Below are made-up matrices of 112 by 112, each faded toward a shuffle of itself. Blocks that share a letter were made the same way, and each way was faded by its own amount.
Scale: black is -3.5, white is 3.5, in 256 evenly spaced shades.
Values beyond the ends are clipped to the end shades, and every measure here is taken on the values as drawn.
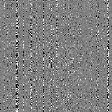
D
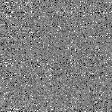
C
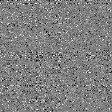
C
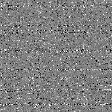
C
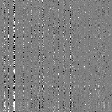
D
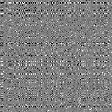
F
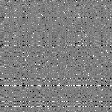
F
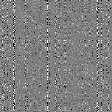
D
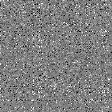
C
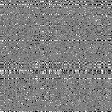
F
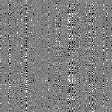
D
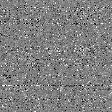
C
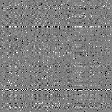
F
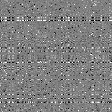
F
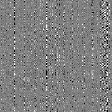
D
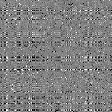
F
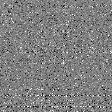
C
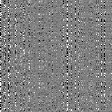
D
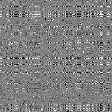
F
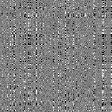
D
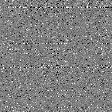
C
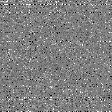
C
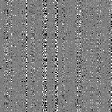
D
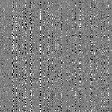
D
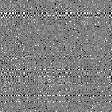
F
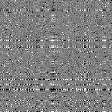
F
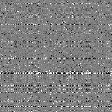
F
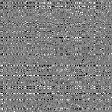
F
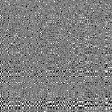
F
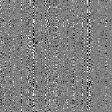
D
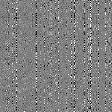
D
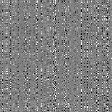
D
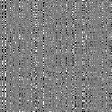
D
